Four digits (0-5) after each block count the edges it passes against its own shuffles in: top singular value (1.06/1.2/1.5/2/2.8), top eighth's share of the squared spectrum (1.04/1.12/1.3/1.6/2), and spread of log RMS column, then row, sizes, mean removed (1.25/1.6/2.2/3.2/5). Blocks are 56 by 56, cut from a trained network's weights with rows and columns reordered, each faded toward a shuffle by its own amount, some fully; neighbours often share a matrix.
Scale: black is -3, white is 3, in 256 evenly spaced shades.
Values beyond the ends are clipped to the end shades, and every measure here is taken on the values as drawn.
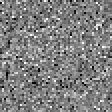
1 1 0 0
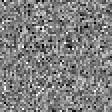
2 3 1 1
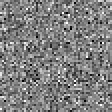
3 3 2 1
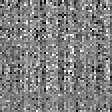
3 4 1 3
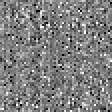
2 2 0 1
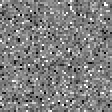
0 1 0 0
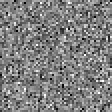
0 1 0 0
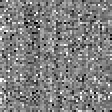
2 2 0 2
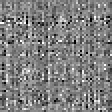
3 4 1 3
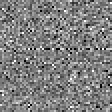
3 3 0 2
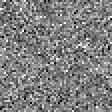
0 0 0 0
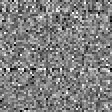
3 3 0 2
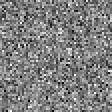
0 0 0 0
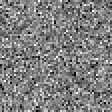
1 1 0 0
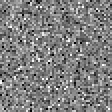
0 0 0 0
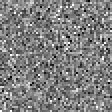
0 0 0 0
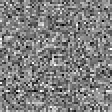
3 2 0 1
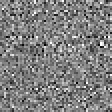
3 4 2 2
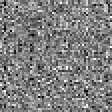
3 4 2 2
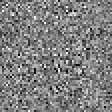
3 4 2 1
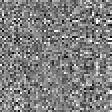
4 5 3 3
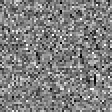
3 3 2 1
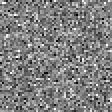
1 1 0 0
